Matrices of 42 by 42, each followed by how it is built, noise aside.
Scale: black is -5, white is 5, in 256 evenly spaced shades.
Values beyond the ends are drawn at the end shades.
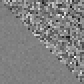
upper triangular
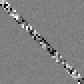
banded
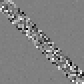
banded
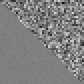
upper triangular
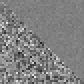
lower triangular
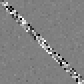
banded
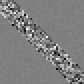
banded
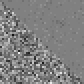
lower triangular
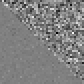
upper triangular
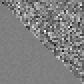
upper triangular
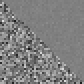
lower triangular
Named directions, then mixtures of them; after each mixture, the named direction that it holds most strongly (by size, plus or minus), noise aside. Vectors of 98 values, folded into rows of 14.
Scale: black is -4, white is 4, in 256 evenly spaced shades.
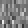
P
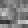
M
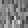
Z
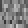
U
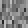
P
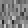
P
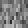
U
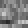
M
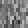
Z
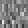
P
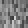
Z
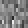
Z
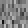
P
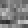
M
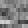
M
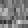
M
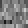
U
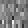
P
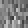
Z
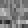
M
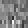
Z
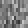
Z
